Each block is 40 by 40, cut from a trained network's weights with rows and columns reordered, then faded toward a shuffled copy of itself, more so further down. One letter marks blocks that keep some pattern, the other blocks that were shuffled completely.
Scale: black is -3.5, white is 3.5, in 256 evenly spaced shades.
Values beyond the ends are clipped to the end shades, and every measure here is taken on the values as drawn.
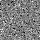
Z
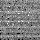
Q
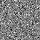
Z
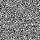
Z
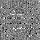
Q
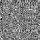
Q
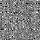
Q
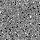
Z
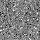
Z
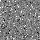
Z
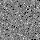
Z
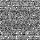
Q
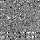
Q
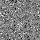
Z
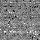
Q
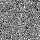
Z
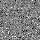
Z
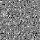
Q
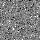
Z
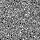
Z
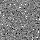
Z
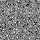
Z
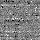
Q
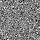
Z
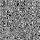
Q
